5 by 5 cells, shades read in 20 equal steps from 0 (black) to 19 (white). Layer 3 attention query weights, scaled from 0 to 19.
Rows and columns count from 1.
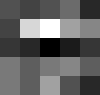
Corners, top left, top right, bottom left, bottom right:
6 3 9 3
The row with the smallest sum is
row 3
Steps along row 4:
down up up down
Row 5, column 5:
3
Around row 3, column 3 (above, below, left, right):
19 9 3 2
